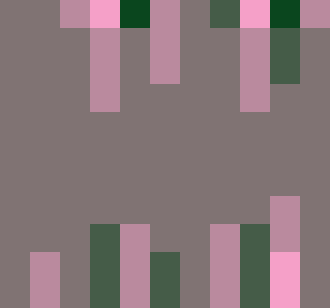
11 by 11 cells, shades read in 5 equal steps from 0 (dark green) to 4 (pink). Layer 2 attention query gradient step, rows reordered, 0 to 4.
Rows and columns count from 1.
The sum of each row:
24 24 24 24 22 22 22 23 23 24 24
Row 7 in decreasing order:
2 2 2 2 2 2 2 2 2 2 2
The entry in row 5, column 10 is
2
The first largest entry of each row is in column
4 4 4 4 1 1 1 10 5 10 10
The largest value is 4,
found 4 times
